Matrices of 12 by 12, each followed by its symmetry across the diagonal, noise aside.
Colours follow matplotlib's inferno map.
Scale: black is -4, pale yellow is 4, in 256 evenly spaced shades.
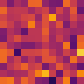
antisymmetric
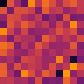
symmetric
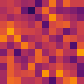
antisymmetric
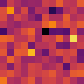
neither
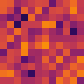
symmetric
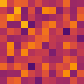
symmetric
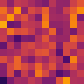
neither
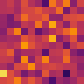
neither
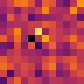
antisymmetric
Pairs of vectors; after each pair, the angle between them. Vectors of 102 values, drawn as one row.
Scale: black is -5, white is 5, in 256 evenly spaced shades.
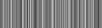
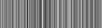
partly aligned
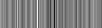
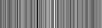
nearly opposite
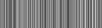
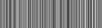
nearly parallel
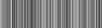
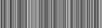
partly opposed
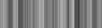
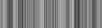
nearly parallel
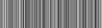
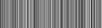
orthogonal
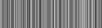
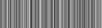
nearly opposite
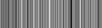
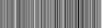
orthogonal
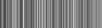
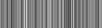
orthogonal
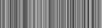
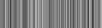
nearly parallel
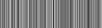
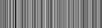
partly opposed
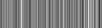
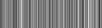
nearly parallel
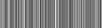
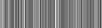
nearly parallel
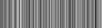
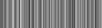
nearly parallel
